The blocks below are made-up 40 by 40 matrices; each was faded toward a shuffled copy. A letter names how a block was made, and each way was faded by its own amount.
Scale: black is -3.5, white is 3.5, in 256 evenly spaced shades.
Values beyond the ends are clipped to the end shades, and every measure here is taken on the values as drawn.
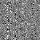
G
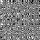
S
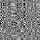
S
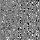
G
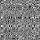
S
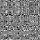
S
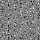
G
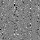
G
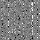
G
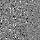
G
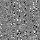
G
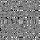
S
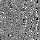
G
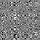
S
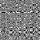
S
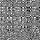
S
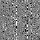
G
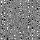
G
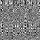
S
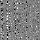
G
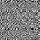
S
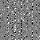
G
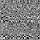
S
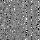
G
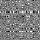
S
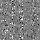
G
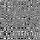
S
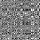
S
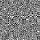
S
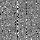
G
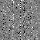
G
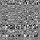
S
